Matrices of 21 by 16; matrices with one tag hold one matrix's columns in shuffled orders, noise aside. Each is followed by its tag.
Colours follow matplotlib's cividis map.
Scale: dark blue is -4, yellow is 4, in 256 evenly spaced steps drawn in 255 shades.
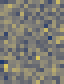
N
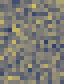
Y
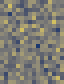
Y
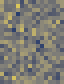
Y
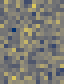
Y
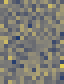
N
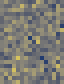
N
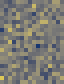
Y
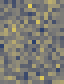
Y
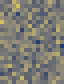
Y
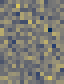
Y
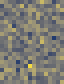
N
